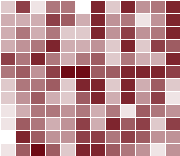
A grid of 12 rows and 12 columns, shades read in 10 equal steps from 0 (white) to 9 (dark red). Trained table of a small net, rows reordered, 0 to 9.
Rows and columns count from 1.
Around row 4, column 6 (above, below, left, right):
2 5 3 4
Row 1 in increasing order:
0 1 2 2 4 5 5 5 7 8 8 8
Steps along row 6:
up down up up same down same up same same down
